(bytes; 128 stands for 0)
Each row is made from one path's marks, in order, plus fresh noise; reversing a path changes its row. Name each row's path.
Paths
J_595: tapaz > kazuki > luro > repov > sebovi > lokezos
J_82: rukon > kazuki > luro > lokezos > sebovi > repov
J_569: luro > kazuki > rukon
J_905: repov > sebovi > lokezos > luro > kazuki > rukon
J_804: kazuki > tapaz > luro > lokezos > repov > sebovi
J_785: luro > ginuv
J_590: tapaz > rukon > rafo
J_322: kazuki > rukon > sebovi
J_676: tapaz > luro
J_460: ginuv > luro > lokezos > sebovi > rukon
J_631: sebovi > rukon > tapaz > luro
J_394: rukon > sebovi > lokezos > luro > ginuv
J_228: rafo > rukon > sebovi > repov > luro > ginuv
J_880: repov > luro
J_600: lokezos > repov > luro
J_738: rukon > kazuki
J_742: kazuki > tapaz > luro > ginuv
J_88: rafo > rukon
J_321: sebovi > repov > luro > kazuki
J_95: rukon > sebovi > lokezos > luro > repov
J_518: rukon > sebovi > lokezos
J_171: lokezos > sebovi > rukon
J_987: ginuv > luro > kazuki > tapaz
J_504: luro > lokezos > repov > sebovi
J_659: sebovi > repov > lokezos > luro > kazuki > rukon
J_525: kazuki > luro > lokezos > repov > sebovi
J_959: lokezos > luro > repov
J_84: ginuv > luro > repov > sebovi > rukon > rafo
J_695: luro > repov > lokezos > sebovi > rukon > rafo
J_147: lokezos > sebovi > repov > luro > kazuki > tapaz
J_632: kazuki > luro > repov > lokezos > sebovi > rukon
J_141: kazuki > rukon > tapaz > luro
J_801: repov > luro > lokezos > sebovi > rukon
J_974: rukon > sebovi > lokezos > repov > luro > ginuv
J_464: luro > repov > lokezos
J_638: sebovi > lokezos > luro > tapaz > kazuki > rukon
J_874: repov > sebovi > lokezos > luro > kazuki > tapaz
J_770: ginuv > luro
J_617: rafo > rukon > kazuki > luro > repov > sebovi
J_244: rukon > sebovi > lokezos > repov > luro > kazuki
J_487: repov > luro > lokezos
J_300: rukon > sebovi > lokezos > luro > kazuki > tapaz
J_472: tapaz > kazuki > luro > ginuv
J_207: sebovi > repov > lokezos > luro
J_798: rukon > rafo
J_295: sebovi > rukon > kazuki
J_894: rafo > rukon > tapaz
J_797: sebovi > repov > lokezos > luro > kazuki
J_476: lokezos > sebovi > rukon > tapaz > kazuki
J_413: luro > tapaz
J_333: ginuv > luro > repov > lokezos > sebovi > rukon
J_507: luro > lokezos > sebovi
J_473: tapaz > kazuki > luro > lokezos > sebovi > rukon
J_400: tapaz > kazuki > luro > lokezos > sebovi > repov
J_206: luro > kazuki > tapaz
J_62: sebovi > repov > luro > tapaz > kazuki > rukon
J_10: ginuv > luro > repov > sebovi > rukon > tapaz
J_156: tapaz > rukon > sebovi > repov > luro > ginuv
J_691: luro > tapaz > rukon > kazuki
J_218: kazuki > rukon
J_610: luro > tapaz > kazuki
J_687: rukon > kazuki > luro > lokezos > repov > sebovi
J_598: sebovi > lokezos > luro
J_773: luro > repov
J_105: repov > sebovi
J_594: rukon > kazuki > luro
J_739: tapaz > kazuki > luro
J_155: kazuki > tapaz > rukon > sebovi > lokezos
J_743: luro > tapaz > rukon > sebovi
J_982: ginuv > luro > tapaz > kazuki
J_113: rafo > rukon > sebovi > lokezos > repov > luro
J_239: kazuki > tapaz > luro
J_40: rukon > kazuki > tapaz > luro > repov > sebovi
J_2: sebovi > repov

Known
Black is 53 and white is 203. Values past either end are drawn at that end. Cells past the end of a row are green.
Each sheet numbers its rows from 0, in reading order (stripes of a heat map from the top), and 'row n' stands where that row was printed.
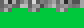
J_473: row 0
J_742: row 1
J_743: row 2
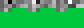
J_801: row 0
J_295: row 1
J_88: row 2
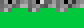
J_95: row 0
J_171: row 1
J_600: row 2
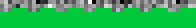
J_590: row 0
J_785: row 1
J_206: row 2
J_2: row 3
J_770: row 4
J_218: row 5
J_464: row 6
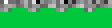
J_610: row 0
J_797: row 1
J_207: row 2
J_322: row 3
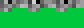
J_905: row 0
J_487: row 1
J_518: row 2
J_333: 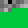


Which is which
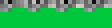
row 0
J_987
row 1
J_638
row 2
J_659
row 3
J_687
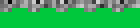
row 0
J_300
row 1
J_476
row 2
J_62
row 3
J_894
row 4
J_632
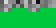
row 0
J_239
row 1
J_874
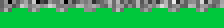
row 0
J_394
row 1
J_773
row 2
J_504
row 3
J_413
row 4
J_141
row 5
J_569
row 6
J_595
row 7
J_155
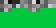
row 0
J_880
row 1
J_400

